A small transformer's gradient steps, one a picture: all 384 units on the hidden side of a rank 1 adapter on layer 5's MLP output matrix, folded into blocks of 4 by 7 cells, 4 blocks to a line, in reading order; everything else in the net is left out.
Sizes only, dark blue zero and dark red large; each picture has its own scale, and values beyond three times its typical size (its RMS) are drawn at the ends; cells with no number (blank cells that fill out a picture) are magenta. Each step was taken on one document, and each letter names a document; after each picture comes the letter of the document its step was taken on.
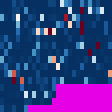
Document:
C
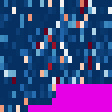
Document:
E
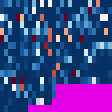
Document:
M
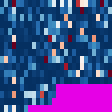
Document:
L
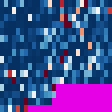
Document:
E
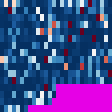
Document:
L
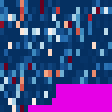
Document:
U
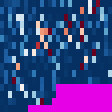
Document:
M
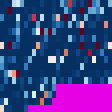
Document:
C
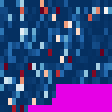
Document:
U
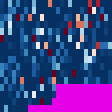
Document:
M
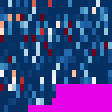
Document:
M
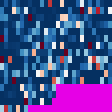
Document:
E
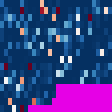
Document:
U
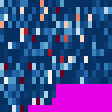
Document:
U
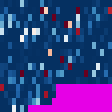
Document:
U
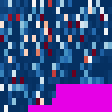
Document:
M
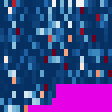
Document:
L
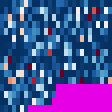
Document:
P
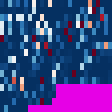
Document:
M
